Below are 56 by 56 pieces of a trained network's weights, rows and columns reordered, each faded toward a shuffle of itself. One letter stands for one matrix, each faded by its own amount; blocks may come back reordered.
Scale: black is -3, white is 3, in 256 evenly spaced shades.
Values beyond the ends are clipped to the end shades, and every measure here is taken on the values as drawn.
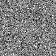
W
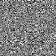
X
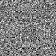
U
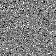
W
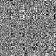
U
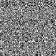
X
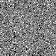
W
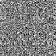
U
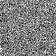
W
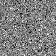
W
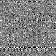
X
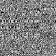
U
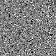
W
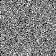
W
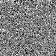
W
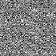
X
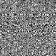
X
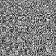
U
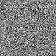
X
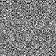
U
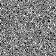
W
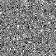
W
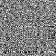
X
